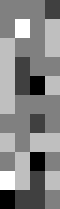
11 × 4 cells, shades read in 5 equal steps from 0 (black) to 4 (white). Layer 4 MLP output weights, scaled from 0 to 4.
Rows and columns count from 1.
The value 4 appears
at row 2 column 2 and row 10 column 1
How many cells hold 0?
3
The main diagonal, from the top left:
2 4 2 2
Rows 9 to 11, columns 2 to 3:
3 0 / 3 1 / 1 1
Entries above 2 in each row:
0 2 2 1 2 1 0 3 1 3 0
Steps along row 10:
down down up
